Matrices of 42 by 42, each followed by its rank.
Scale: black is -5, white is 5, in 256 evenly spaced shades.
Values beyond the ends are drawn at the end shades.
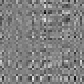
three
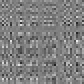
three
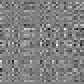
three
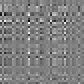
two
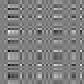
one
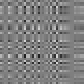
one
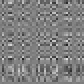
two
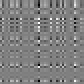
one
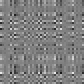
two
